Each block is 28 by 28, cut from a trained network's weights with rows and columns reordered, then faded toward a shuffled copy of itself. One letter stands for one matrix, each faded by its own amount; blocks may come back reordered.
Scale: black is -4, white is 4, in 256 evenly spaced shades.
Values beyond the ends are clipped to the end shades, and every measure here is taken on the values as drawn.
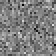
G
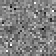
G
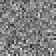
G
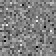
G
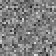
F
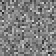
G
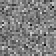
G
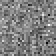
G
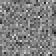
F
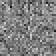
F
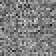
F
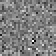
G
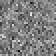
G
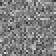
F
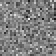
G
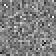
G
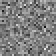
F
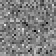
G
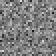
F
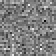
G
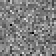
G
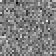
G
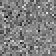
F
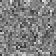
F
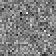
G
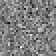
G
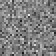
G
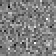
G
